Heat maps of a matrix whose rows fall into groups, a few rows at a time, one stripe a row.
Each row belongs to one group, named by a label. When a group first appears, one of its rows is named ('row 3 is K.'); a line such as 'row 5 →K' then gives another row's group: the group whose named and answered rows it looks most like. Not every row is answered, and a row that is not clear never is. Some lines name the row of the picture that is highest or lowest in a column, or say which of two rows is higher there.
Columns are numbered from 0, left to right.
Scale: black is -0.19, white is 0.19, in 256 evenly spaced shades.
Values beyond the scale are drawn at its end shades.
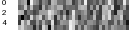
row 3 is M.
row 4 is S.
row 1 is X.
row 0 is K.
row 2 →M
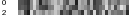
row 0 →X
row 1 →X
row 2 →M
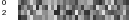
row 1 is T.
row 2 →S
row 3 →X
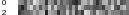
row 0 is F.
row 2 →T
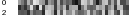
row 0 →F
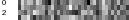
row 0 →S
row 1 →S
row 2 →F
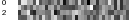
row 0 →K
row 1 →F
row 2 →S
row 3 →X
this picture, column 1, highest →0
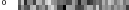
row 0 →M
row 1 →T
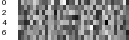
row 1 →T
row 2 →M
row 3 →F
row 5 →F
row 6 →X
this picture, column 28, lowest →1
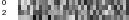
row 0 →S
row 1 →K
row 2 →X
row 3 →K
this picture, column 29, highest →2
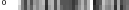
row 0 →F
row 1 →F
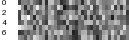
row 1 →F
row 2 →T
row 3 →S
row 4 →T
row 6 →X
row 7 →F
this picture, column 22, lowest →3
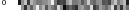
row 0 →T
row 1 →F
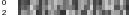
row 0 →X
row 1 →X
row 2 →T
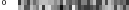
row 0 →M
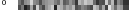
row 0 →X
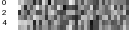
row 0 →K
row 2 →T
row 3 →F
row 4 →K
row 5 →K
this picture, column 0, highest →1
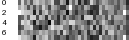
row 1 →K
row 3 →T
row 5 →X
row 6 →M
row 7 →K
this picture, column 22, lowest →0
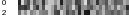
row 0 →M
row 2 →S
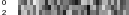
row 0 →F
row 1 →S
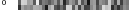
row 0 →K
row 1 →S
